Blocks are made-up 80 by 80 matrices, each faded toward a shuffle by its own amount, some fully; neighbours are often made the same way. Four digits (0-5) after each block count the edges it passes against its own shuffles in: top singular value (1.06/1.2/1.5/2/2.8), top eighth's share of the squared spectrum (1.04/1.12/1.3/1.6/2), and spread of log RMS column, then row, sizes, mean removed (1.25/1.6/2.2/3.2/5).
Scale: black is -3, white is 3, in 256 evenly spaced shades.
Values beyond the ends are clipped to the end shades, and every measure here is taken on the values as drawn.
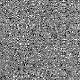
4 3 2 1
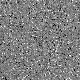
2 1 0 0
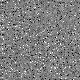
2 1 0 0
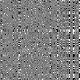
5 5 3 2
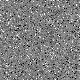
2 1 0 0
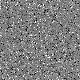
0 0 0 0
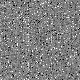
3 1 0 0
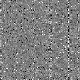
4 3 2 1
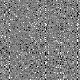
4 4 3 1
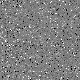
2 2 1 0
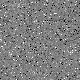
1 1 0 0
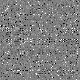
3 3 2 2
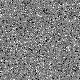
2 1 0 0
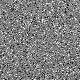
0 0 0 0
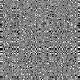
5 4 3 3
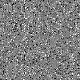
4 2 1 1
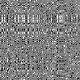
5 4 3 3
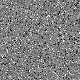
2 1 0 0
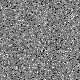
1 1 0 0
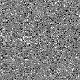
3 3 1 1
